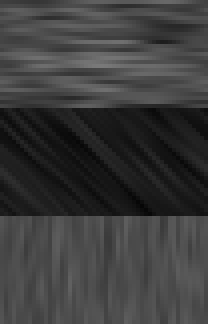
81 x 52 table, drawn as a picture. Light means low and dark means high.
The table splits into 3 rows of 1 panel. Panel 1,1: high, streaked across. Panel 2,1: very high, slanting down to the right, faint in contrast. Panel 3,1: high, streaked downward, faint in contrast.
